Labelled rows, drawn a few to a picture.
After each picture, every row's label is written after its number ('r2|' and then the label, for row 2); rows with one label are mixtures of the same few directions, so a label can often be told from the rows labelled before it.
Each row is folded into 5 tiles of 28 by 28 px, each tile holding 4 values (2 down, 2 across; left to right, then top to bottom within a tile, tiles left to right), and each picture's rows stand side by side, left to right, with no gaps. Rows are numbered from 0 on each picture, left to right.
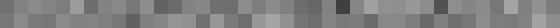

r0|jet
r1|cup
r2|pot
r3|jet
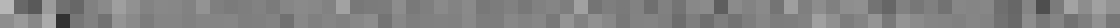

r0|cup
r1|pot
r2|pot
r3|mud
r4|jet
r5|jet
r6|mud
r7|pot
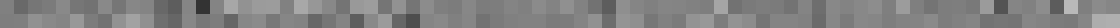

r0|cup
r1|pot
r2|cup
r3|cup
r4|mud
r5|jet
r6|pot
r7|jet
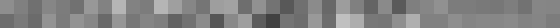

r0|pot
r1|cup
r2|cup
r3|mud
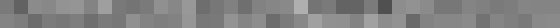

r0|mud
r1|mud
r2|mud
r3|cup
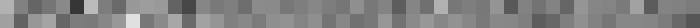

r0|jet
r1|mud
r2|pot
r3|jet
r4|jet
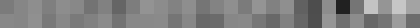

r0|pot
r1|cup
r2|pot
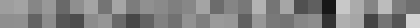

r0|cup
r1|pot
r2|mud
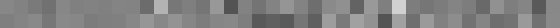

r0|mud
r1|jet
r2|pot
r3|pot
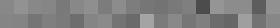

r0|cup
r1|pot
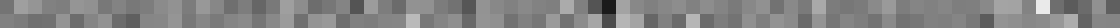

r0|cup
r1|pot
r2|jet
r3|mud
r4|mud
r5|pot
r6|mud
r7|pot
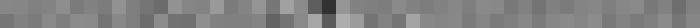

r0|pot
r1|jet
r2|mud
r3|pot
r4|pot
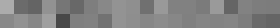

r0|cup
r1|jet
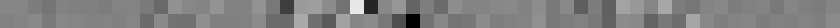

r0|mud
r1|jet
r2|jet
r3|jet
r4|mud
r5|jet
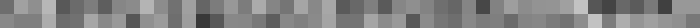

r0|mud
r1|cup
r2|mud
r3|pot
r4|mud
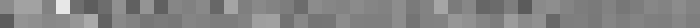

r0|pot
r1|jet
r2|jet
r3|mud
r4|pot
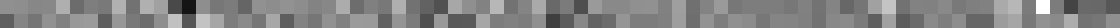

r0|pot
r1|mud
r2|pot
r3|jet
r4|jet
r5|jet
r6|mud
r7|pot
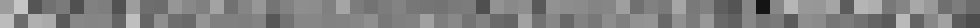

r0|jet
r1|jet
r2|pot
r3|pot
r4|pot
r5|pot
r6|cup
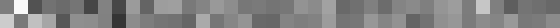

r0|jet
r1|cup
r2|mud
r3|pot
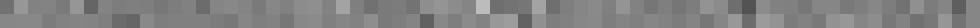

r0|jet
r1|pot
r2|pot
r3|pot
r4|pot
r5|mud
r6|pot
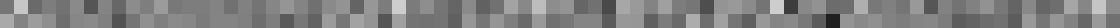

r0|jet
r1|jet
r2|pot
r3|pot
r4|mud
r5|jet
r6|jet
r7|pot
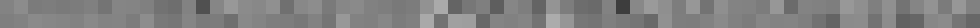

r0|mud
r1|pot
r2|cup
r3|jet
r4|pot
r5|jet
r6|cup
